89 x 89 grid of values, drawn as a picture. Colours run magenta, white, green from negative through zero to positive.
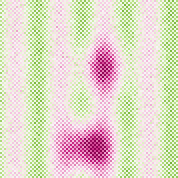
The bottom middle is the ninth with the lowest average. There are two dips. Stripes running up and down repeat 4 times from left to right.
